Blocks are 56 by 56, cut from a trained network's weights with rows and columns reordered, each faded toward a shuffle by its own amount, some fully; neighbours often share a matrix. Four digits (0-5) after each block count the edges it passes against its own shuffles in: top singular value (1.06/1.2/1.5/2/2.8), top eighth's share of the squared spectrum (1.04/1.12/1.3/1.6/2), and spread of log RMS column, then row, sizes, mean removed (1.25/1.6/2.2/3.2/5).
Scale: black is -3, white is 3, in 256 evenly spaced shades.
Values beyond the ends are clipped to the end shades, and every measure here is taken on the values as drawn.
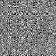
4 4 2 3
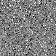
2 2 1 0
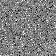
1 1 0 0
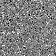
1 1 0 1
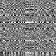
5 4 1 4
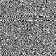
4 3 0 2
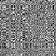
4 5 3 3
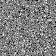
1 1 0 0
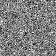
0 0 0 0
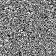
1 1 0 0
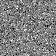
0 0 0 0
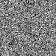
2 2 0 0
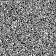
0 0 0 0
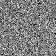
0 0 0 0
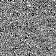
2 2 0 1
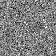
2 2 0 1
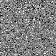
2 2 0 1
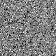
1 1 0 0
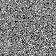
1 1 0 0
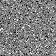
1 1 0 0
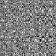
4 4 2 2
